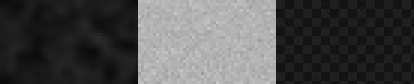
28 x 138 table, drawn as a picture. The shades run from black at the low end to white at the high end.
The table splits into one row of 3 panels. Panel 1,1: very low, blotchy, faint in contrast. Panel 1,2: high, fine-grained, faint in contrast. Panel 1,3: very low, checkered, faint in contrast.
